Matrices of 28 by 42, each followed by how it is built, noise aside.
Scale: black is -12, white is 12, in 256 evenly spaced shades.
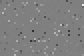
sparse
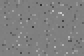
sparse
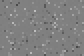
sparse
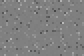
sparse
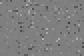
sparse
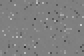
sparse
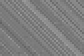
Toeplitz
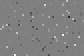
sparse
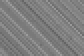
Toeplitz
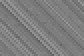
Toeplitz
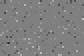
sparse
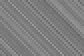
Toeplitz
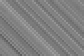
Toeplitz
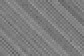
Toeplitz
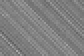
Toeplitz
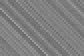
Toeplitz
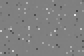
sparse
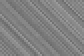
Toeplitz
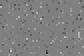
sparse
